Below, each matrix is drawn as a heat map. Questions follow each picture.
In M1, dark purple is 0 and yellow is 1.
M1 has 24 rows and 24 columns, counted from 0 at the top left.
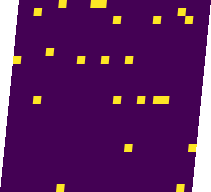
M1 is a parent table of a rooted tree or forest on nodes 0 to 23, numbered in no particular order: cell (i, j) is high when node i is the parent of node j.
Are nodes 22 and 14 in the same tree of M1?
yes
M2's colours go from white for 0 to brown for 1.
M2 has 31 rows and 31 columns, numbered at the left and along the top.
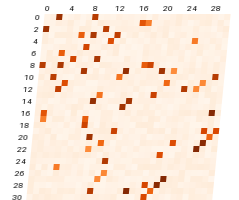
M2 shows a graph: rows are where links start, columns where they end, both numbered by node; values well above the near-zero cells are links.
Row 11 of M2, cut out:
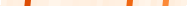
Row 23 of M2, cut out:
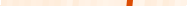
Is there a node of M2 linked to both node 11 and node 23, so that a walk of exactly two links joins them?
yes
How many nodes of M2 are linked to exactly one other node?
9
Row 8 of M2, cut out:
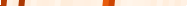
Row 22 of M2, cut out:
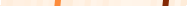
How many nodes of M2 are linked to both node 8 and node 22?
0
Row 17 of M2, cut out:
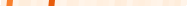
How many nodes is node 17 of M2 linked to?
2
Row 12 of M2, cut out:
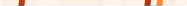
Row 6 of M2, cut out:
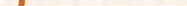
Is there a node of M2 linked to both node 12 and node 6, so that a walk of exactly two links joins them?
yes
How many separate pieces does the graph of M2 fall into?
1
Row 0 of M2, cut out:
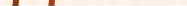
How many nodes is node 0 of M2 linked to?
2
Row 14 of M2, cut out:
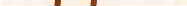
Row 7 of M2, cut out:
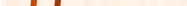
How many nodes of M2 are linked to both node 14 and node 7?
1
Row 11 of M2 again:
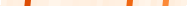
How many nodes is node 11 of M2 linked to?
3
